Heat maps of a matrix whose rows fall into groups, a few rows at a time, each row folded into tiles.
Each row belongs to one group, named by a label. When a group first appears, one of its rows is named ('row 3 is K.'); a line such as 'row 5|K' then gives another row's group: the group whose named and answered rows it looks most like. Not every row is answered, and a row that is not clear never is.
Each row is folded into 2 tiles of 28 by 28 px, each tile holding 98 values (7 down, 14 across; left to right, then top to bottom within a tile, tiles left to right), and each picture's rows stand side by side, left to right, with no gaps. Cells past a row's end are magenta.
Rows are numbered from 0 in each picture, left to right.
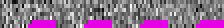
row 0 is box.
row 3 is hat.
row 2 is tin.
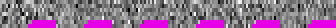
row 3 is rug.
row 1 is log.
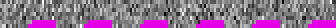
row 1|tin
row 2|log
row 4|log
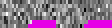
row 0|rug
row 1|hat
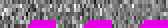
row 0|hat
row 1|tin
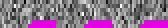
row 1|rug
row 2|log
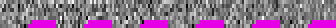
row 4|log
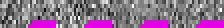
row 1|log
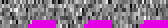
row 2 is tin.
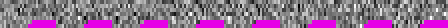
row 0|log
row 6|tin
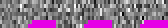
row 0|log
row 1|tin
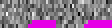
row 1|rug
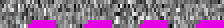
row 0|tin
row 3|box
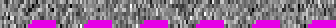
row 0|hat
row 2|tin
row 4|hat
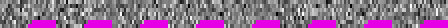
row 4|log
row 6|hat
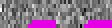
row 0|rug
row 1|hat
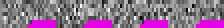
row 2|rug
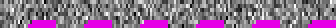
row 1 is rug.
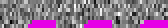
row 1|tin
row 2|rug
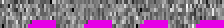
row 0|box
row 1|box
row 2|hat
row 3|tin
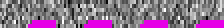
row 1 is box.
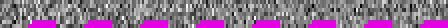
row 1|hat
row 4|box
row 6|log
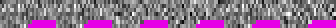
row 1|tin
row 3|rug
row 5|rug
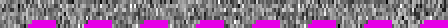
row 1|box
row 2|tin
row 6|box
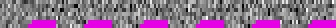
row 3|log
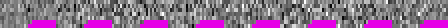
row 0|tin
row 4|tin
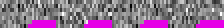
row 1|rug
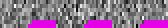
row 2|box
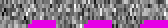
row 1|tin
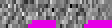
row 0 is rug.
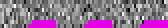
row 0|hat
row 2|box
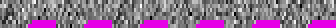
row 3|rug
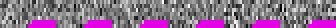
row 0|log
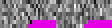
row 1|tin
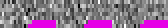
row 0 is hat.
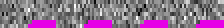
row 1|tin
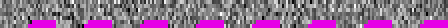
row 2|box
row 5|hat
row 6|tin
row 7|log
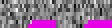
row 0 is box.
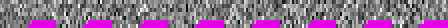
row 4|log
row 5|box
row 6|log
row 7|hat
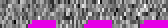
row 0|log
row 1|box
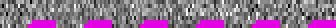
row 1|tin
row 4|hat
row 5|rug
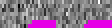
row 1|box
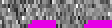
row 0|box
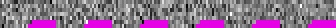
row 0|box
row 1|rug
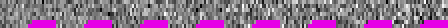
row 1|log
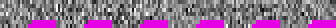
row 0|hat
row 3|log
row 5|rug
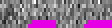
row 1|box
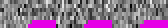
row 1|hat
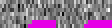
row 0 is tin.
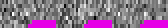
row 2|hat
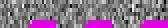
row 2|log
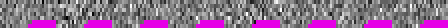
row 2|tin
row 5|rug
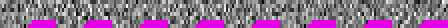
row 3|rug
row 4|rug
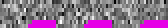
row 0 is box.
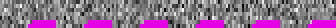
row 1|hat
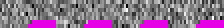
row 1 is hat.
